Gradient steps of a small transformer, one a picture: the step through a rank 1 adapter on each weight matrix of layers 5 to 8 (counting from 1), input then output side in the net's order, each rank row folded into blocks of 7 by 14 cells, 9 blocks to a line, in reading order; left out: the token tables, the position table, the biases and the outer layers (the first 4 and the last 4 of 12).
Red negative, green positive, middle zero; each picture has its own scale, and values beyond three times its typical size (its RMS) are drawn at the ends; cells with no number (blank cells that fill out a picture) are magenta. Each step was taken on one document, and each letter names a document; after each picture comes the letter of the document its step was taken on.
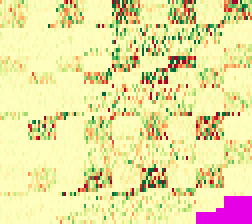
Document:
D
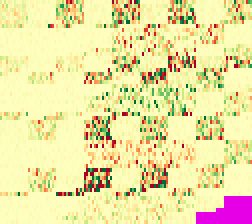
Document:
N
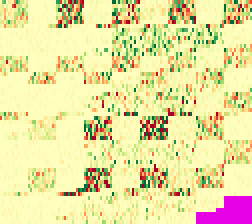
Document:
D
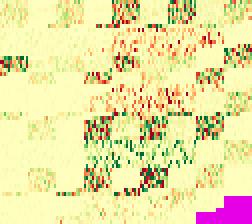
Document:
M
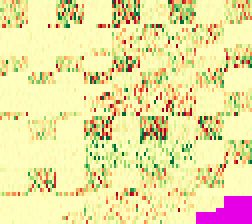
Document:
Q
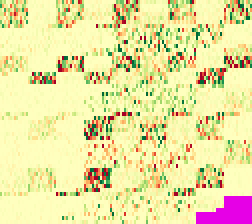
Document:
N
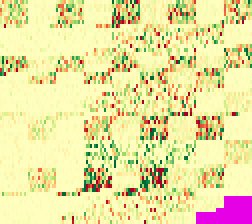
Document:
Q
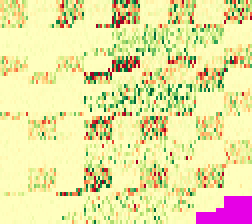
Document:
Q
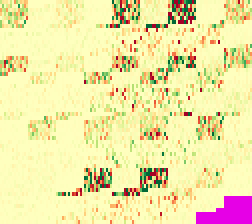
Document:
M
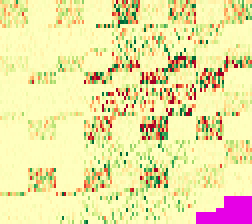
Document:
D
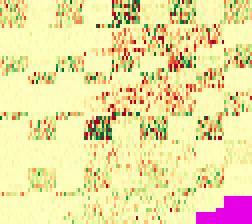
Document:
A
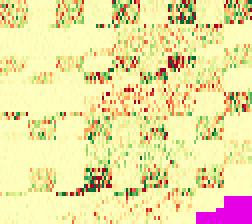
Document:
N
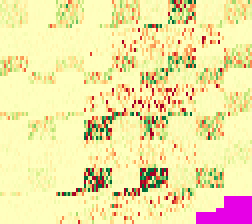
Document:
M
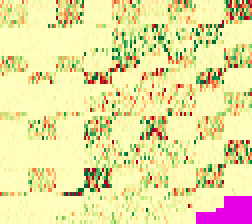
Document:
D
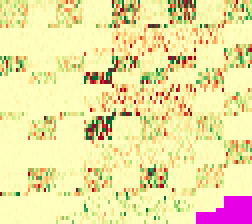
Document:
N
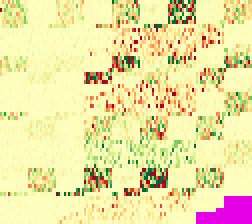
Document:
M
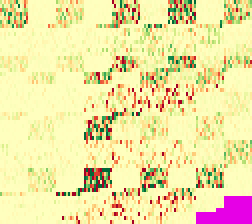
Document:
M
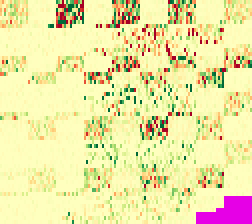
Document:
Q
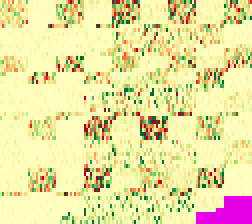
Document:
A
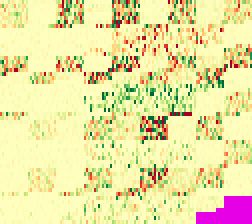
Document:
Q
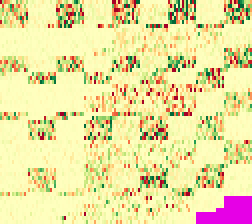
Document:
N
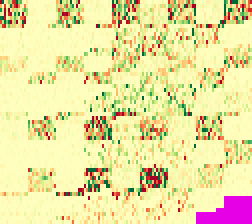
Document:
D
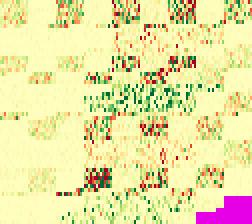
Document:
Q
